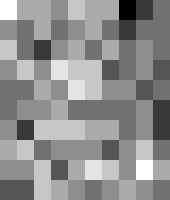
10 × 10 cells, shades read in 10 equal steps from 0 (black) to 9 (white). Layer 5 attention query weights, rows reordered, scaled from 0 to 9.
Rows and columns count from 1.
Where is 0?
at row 1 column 8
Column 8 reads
0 2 4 4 5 4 4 5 5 6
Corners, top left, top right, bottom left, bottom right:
9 4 3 4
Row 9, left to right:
5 5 7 3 6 8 7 5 9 6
